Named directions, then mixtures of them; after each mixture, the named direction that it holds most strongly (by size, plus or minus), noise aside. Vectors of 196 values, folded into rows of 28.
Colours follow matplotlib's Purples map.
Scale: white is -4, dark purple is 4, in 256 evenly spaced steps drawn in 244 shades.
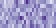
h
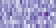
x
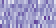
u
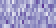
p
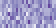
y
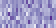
y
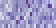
y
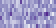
x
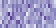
y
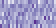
u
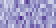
h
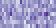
x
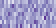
u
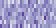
u
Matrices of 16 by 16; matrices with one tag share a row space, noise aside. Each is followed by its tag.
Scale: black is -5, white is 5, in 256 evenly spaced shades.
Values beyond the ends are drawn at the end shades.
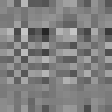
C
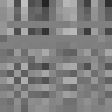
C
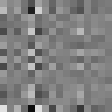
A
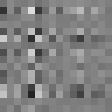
A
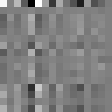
A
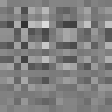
C
